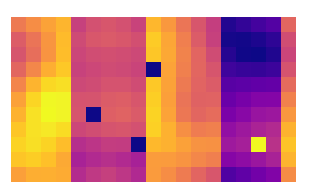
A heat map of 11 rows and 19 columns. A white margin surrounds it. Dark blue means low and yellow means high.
Roughest part: bottom right. Ninth with the lowest average: top right. Lone odd cells: 4, 1 higher and 3 lower than their neighbours. Stripes: upright, repeating 2 times.
